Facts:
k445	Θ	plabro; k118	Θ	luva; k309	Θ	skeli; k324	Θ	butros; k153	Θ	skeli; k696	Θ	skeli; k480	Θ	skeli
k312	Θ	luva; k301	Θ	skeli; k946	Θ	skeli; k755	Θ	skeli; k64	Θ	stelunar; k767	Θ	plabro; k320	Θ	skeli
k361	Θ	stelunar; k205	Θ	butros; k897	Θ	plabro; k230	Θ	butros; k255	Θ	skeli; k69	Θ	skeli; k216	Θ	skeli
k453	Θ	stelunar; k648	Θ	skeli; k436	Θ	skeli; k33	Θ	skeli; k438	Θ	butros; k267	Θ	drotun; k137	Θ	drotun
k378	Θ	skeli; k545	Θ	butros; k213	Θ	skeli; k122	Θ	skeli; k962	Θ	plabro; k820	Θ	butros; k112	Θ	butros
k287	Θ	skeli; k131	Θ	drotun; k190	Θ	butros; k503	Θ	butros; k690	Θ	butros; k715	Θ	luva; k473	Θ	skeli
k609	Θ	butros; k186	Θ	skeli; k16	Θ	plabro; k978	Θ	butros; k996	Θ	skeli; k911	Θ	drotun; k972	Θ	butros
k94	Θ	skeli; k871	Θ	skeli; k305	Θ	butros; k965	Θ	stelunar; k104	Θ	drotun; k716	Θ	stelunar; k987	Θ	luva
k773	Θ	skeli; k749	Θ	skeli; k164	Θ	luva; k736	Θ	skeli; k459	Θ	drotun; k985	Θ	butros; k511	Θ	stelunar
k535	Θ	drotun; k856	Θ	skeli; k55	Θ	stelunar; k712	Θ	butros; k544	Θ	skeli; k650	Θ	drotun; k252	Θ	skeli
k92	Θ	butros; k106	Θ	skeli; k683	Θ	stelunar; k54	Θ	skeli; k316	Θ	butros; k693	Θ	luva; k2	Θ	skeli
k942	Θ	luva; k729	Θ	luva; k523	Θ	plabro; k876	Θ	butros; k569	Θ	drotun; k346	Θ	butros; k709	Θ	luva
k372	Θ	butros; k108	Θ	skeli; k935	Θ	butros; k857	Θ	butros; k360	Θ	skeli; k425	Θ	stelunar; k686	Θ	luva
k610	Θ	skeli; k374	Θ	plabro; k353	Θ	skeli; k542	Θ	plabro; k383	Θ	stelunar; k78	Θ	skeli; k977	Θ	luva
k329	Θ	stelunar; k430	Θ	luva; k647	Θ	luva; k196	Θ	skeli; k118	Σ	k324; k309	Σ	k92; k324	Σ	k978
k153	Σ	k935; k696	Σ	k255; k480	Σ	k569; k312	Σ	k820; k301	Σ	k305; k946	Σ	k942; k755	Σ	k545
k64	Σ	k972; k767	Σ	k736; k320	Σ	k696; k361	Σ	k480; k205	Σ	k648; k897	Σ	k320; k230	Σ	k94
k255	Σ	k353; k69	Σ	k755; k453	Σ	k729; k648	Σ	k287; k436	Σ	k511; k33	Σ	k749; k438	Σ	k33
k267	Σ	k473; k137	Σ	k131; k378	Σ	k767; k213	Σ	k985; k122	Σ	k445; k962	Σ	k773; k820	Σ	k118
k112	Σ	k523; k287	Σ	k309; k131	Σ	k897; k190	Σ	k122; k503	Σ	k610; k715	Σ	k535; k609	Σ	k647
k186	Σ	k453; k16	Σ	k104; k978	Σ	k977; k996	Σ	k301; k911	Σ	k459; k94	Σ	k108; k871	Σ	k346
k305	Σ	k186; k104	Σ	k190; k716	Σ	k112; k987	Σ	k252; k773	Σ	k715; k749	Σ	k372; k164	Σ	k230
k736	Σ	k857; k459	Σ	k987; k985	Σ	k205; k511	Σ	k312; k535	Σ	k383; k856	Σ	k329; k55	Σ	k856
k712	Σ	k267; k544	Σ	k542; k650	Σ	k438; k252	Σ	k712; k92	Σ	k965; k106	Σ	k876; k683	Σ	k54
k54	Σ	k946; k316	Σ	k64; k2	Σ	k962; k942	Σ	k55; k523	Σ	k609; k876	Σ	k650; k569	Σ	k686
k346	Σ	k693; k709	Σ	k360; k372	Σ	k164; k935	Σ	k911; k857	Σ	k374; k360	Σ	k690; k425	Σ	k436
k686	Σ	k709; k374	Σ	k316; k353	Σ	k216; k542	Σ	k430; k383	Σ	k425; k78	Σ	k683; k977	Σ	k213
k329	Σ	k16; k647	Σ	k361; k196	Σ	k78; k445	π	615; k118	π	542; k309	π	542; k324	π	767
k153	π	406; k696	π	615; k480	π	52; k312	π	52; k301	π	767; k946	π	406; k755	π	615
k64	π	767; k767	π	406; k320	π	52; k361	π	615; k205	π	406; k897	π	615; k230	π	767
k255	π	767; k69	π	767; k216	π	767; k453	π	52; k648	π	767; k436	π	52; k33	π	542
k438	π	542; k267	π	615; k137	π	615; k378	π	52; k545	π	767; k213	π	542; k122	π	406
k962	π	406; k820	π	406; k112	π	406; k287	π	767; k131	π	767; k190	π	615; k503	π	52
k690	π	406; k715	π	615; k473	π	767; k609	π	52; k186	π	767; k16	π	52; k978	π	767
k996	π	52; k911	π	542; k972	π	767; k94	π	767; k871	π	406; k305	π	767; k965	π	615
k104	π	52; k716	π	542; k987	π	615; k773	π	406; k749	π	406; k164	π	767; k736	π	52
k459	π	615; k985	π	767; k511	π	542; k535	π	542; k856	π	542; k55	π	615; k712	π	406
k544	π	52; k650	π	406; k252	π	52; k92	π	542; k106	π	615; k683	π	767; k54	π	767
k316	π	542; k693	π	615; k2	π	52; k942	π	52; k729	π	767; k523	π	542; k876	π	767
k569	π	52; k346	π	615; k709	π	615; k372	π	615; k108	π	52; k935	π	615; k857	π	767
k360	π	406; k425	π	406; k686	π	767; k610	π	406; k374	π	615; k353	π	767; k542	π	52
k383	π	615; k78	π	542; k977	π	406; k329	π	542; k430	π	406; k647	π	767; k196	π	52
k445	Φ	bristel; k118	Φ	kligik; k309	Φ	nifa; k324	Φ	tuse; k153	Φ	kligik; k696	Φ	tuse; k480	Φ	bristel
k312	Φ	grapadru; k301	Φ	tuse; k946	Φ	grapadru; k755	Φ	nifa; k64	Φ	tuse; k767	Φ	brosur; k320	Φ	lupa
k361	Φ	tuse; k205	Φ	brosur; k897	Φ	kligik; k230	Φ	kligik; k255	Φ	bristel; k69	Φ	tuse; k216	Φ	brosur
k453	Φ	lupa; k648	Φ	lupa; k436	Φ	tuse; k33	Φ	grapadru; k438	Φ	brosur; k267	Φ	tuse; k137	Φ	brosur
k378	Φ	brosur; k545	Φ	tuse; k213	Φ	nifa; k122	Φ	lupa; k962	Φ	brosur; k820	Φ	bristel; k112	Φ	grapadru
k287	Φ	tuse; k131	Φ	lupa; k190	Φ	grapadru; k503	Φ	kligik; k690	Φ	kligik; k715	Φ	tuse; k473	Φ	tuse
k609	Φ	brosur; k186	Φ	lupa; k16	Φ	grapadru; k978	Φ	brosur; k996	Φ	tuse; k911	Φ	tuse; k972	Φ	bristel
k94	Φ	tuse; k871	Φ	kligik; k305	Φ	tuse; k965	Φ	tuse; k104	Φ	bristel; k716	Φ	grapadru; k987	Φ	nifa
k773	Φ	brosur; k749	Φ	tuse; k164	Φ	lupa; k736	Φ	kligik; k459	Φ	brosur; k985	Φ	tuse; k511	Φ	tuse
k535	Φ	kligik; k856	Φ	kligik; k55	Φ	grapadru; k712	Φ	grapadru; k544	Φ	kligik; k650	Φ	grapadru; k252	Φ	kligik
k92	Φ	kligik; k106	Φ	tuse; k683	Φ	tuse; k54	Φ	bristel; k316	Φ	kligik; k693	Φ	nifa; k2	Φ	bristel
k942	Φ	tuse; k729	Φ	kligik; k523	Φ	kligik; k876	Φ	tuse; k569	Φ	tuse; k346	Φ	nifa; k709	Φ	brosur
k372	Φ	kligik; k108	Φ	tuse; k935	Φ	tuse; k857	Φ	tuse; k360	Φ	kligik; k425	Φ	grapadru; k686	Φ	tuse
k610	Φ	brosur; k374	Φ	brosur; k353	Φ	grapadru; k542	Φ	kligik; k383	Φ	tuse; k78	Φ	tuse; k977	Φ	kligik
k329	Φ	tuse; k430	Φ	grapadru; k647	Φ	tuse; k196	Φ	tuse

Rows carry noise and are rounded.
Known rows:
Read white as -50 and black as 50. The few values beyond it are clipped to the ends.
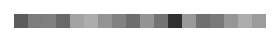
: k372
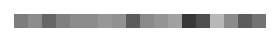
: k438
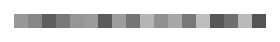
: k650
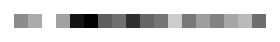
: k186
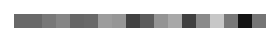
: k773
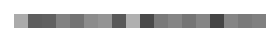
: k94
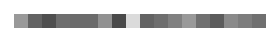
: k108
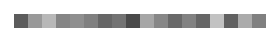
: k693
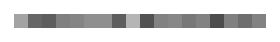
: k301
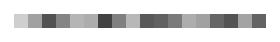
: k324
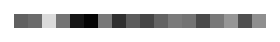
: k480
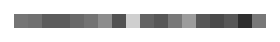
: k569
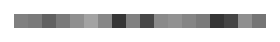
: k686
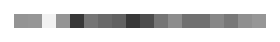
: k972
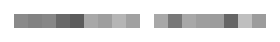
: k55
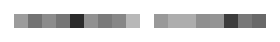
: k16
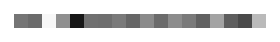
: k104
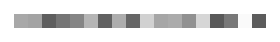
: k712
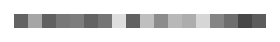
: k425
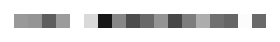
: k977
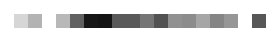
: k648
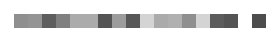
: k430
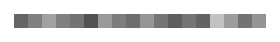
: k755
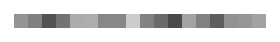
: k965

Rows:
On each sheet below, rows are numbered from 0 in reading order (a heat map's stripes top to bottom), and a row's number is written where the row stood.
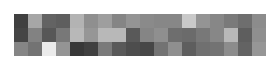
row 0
k715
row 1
k316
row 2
k255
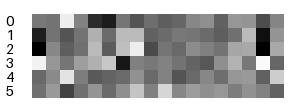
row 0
k2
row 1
k523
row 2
k535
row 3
k205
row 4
k445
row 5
k716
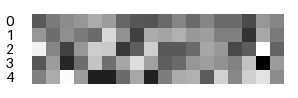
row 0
k729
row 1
k942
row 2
k985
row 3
k511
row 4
k122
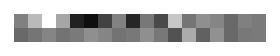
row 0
k131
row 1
k503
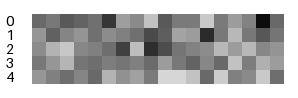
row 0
k436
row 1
k610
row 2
k820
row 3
k346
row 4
k946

